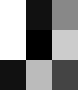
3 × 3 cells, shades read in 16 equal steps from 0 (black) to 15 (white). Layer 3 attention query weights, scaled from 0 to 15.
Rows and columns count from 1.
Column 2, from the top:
1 0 11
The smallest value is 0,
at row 2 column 2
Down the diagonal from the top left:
15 0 4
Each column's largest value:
15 11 12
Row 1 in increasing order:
1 8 15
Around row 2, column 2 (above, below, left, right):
1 11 15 12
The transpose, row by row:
15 15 1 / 1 0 11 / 8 12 4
